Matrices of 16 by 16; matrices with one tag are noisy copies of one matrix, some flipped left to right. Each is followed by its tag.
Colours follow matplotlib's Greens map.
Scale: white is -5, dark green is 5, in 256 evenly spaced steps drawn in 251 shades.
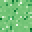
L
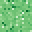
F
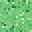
F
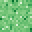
L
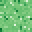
L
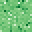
F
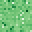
F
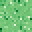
L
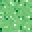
L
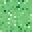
F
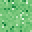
F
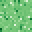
L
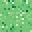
F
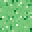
L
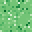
F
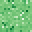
F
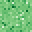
F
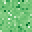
F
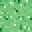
L
